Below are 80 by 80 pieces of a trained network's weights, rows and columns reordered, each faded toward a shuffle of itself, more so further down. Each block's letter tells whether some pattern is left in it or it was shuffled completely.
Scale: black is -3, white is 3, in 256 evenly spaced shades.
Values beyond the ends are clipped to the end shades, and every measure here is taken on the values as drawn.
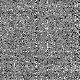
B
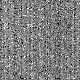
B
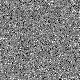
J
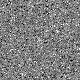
J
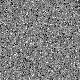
J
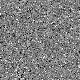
J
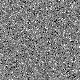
J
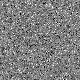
J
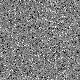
J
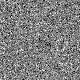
J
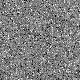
J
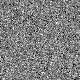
J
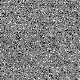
B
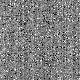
B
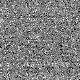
B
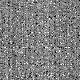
B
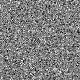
B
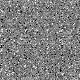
B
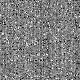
B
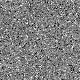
J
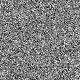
J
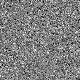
J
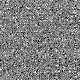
B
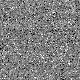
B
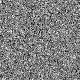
J
